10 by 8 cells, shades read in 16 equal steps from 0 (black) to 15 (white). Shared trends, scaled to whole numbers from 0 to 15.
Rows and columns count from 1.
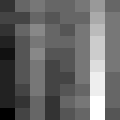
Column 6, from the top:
7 6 7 7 7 7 7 6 7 6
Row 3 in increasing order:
3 5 6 6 7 7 8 11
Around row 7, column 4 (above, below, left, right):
4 4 7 4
